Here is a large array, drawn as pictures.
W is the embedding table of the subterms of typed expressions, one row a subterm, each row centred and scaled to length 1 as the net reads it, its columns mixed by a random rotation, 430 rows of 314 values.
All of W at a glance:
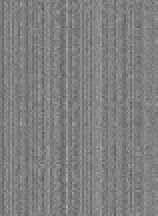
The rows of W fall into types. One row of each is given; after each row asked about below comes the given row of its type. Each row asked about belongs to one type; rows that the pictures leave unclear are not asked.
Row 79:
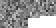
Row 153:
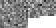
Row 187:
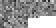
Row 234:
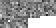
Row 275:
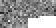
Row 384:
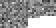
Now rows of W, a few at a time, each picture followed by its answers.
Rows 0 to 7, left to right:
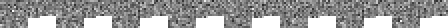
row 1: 234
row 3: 153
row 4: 153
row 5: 187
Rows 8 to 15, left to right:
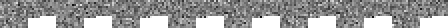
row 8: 234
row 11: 187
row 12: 275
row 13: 187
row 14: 275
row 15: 384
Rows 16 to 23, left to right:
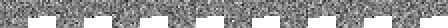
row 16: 187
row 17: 275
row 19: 275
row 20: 234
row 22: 275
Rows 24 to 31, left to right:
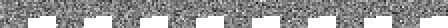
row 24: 234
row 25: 384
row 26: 79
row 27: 79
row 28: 153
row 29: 384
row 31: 275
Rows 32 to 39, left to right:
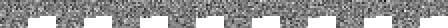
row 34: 187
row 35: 153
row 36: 153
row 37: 384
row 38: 187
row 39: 384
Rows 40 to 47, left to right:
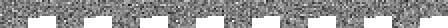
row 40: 187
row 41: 384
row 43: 275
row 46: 187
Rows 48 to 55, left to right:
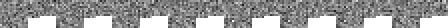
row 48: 384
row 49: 153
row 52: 234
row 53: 275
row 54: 275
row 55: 187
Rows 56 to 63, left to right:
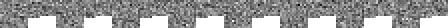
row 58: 234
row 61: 153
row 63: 79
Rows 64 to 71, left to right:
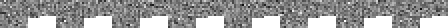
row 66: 153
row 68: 153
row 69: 275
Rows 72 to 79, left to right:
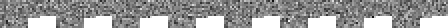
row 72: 187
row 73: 153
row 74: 153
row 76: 187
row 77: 234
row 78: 275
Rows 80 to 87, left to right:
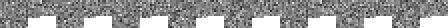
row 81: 384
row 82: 153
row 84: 79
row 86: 153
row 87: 79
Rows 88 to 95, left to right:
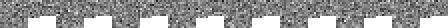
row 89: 275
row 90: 153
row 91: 384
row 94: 234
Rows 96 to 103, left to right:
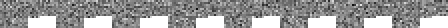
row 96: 187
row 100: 384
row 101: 187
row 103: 384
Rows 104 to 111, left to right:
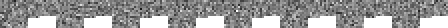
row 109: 79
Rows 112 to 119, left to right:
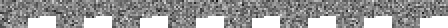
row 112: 275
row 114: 79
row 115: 187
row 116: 234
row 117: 234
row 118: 384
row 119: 153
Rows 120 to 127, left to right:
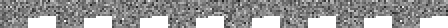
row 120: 187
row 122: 153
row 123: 384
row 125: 187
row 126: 187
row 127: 275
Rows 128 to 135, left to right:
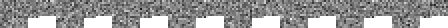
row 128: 187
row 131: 153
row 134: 153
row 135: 384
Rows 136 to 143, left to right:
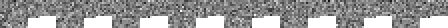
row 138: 153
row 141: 187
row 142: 384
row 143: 153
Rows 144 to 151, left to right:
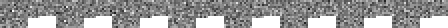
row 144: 384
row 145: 275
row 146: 275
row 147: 234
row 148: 384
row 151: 187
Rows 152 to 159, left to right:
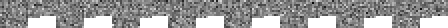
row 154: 384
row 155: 187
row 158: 153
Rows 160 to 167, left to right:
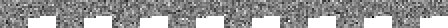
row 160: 153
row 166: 275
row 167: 187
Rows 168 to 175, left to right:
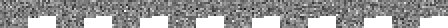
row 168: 187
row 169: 79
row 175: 384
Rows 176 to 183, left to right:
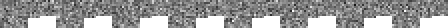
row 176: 187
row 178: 275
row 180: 234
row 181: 384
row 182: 234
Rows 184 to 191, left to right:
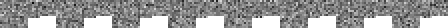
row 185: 234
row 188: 187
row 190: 187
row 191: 384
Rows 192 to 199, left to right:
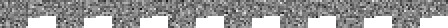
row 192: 384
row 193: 384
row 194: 384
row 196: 275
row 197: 275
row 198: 153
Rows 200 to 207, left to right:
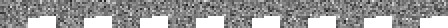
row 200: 275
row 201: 187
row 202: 79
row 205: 79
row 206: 153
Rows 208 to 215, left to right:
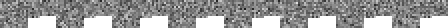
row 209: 79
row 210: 79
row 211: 187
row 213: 234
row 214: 153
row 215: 187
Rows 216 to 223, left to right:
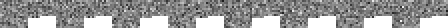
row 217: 187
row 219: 384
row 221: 275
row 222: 153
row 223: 275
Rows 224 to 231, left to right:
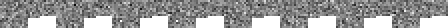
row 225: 234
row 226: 234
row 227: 275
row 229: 187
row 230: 153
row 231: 275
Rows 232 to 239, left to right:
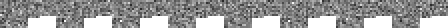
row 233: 234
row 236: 153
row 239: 153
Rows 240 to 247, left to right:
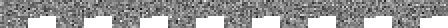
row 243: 153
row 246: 187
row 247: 153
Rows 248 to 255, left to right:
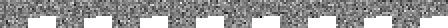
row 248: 187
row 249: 234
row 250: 187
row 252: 275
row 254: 384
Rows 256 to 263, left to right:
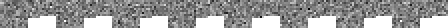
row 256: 79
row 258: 153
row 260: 275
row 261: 384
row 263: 234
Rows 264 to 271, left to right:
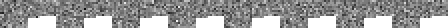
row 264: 275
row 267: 275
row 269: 153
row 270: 79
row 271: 187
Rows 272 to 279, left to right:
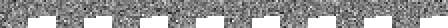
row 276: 234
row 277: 275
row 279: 187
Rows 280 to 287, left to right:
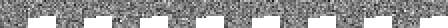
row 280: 153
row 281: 234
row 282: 234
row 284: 187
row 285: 187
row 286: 153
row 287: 275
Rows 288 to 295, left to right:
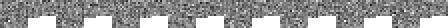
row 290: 187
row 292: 234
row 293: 384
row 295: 275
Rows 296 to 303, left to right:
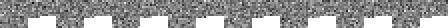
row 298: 384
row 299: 153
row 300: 234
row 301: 384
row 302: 384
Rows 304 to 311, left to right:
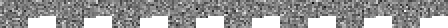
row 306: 79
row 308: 275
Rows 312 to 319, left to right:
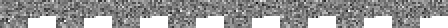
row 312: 234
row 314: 187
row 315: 275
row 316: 153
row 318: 384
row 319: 187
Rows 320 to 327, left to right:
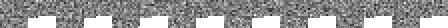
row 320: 153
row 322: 384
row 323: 234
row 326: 153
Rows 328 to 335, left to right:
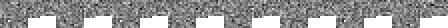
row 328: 234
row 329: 153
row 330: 234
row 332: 153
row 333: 234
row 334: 234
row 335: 153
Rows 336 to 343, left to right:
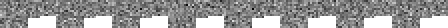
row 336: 234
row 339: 153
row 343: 79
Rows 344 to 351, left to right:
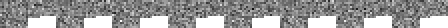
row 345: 187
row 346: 275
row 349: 187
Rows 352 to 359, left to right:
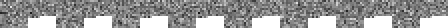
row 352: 275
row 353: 234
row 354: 187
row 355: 153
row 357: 234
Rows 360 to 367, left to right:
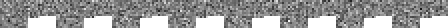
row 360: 153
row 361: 153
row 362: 79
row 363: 384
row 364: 187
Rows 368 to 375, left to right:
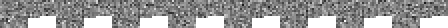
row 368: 234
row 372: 234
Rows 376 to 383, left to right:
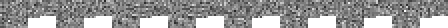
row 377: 187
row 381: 79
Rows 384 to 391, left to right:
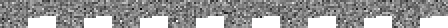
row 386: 384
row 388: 275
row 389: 384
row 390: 384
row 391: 79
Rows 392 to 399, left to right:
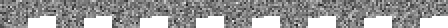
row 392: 275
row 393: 79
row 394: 275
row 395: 234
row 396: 384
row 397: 384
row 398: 79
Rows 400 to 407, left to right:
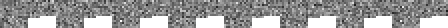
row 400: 187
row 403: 187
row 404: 384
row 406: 234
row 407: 275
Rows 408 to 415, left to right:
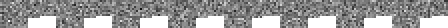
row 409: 153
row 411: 79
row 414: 79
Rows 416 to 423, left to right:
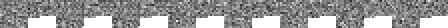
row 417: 384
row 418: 384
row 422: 79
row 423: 153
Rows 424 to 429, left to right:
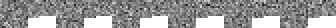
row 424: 79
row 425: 234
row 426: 79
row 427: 153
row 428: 153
